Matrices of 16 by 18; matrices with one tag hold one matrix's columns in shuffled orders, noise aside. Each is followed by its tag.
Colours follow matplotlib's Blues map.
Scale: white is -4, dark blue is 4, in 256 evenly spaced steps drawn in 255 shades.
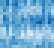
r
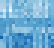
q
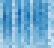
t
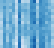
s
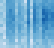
t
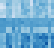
q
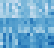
q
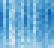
t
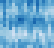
r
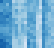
s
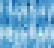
r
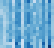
s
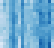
s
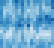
r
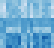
q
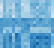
q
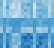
q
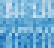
q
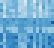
q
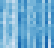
s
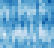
r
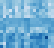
q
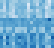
q
